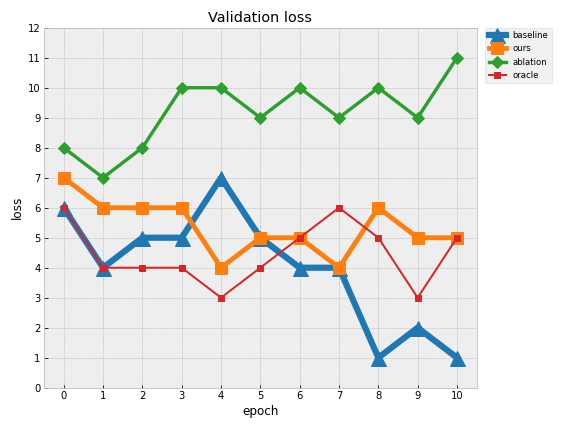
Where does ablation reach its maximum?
10
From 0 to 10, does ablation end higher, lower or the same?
higher
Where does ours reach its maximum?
0
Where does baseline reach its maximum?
4
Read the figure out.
Title: Validation loss
x-axis: epoch, ticks 0 1 2 3 4 5 6 7 8 9 10
y-axis: loss, ticks 0 1 2 3 4 5 6 7 8 9 10 11 12
Legend: baseline, ours, ablation, oracle
Values:
baseline: 6 4 5 5 7 5 4 4 1 2 1
ours: 7 6 6 6 4 5 5 4 6 5 5
ablation: 8 7 8 10 10 9 10 9 10 9 11
oracle: 6 4 4 4 3 4 5 6 5 3 5
